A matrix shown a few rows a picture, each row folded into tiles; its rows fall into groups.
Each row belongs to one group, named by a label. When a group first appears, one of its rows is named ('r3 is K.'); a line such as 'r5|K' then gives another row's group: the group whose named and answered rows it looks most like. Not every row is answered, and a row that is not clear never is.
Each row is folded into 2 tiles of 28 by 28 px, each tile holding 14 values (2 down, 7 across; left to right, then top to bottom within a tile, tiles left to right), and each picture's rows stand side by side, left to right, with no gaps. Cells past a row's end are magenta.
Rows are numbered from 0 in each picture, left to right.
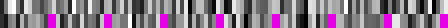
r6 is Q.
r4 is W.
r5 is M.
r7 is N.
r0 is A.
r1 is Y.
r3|Y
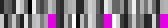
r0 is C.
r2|N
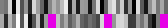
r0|Y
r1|Q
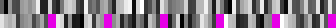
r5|N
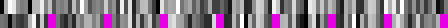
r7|Q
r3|Q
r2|Y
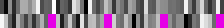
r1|C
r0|N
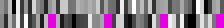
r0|Y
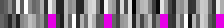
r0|A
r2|Y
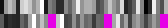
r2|Q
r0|A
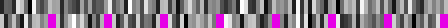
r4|N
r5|Y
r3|C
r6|A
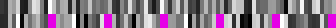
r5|N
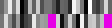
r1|C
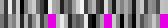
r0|Y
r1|N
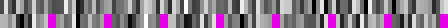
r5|Q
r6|C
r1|W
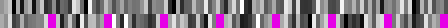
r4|W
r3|N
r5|W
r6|A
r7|W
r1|C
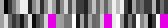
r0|N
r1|W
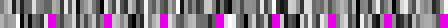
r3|Q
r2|C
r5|A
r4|N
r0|Y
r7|A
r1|Y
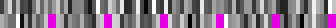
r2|Q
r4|N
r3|C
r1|Q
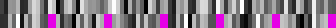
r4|W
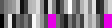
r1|A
